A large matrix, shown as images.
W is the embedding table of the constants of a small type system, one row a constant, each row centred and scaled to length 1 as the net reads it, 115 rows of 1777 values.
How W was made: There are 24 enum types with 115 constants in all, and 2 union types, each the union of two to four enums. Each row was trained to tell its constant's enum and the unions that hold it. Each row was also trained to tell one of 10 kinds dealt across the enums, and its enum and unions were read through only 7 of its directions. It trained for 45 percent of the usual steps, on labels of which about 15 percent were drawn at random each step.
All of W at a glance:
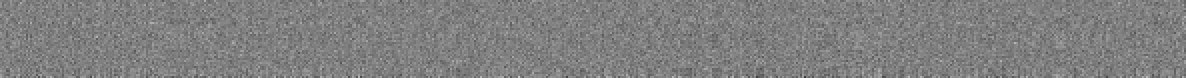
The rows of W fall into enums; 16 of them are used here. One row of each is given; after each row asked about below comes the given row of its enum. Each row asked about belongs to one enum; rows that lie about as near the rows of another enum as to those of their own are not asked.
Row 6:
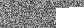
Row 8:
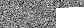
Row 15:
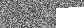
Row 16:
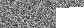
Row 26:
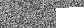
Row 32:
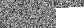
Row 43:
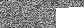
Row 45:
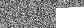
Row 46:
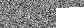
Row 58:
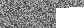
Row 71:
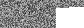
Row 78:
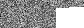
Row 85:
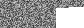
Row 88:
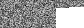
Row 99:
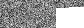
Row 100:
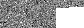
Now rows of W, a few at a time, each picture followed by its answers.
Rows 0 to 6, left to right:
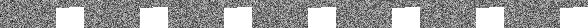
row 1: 88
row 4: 43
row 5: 26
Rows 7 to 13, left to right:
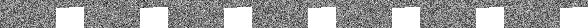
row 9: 32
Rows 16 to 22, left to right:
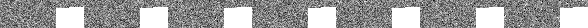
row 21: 26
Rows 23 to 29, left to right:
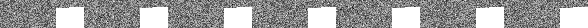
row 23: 16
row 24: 8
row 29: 43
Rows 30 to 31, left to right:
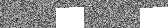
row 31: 15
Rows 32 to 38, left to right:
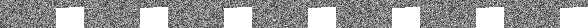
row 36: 15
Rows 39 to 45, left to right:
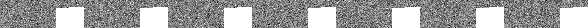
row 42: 85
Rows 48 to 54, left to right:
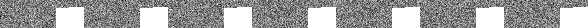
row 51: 15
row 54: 15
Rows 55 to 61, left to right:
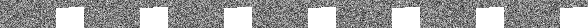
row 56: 78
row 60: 78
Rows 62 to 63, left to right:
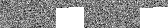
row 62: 8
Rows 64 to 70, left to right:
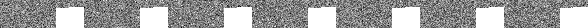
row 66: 8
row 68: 78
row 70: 58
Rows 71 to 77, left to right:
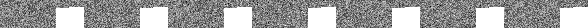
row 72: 16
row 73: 71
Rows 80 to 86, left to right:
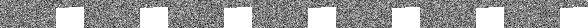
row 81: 99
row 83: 8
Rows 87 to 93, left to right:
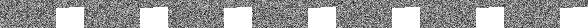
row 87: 45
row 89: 45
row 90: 43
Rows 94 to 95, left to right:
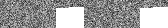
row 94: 99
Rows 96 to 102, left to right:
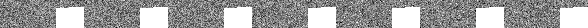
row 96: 43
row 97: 6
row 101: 99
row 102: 78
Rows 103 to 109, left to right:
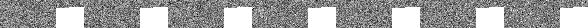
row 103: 46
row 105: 71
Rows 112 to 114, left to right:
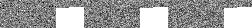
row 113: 6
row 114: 26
